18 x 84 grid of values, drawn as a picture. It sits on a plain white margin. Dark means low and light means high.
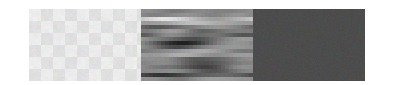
The table splits into one row of 3 panels. Panel 1,1: very high, checkered, faint in contrast. Panel 1,2: middling, streaked across, strong in contrast. Panel 1,3: low, flat.
